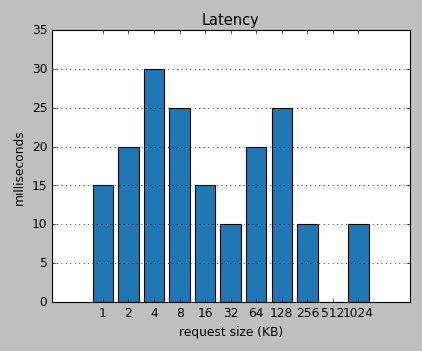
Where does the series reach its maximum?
4
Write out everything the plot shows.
Title: Latency
x-axis: request size (KB), ticks 1 2 4 8 16 32 64 128 256 512 1024
y-axis: milliseconds, ticks 0 5 10 15 20 25 30 35
Values:
15 20 30 25 15 10 20 25 10 0 10
